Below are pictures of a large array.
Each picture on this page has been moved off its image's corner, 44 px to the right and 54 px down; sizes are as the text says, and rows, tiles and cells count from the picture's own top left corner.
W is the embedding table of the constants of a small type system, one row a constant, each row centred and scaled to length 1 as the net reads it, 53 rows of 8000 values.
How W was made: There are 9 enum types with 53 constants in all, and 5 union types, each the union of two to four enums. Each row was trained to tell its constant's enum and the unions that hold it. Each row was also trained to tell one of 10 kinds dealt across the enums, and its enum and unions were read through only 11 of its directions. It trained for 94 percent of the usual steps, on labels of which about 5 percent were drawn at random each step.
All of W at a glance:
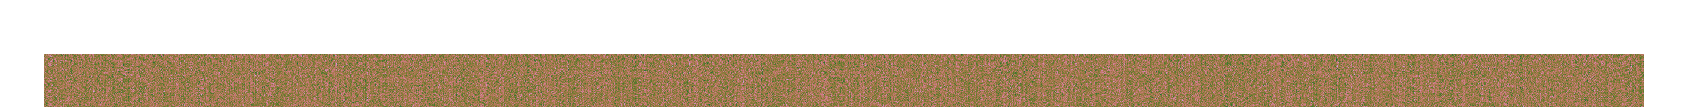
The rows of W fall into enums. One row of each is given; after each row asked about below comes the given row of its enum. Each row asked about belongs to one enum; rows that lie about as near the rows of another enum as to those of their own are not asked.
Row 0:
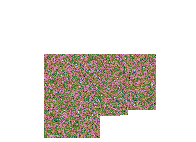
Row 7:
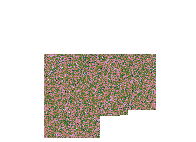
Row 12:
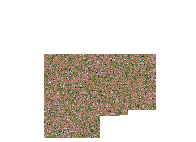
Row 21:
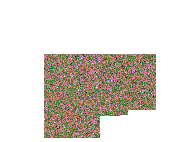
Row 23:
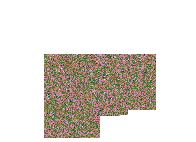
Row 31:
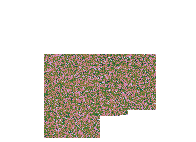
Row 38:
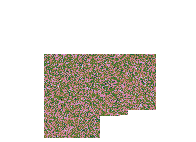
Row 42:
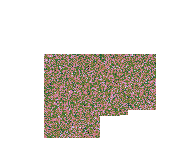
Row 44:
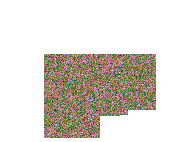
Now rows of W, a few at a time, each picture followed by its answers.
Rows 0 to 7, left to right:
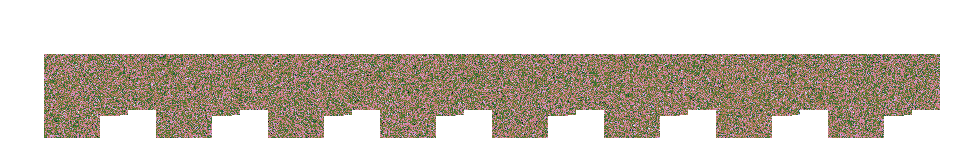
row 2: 42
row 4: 23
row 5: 31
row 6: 31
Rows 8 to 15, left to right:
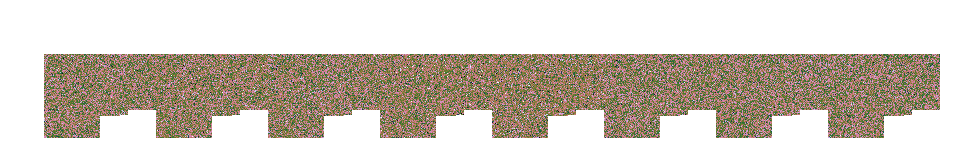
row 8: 42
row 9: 42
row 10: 42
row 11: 7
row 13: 23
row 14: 0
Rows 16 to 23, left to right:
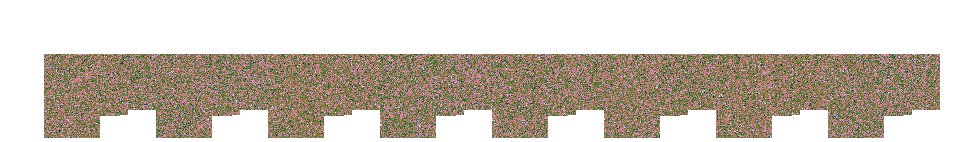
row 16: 12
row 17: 0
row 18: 7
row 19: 0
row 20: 23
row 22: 21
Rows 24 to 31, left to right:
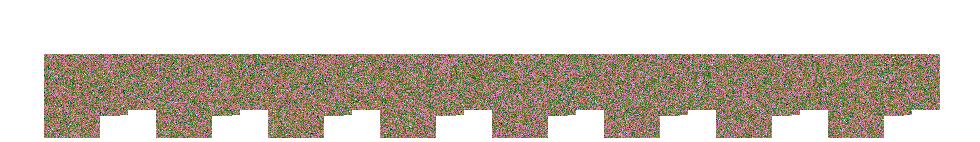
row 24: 44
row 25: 12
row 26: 42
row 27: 44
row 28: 12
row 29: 23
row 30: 23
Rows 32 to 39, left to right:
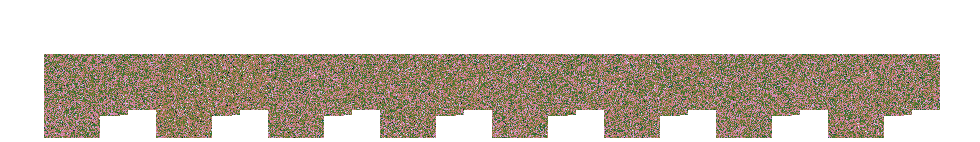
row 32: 38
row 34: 12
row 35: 23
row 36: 38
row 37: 7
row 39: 12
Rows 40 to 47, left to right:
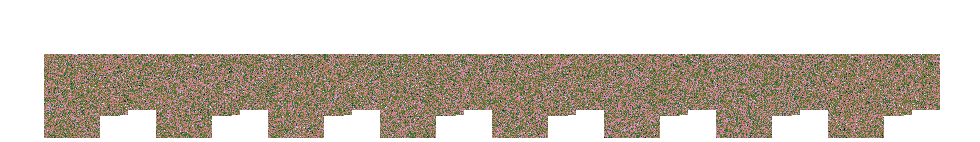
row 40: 44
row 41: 31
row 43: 38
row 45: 38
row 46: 7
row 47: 12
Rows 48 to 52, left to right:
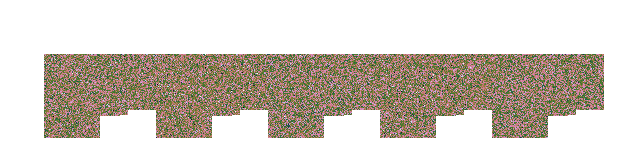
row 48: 0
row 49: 7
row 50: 42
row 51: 7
